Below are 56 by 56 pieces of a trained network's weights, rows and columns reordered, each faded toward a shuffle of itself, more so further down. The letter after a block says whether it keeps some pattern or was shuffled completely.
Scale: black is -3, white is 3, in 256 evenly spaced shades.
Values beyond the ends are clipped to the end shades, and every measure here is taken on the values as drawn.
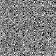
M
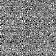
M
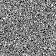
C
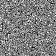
C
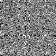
M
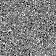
C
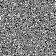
C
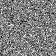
C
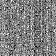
M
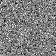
C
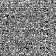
M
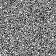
C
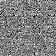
M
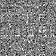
M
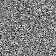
C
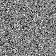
C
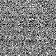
M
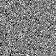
M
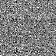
M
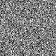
M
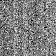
M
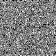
M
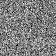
C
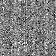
M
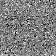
M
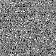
M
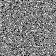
C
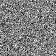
C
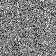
C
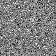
C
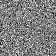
C
